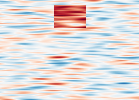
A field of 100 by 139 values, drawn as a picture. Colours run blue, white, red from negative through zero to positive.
Ninth with the highest average: top middle. Average level on the scale: 50%. Odd patch: higher, in the top middle. Grain: streaks across.
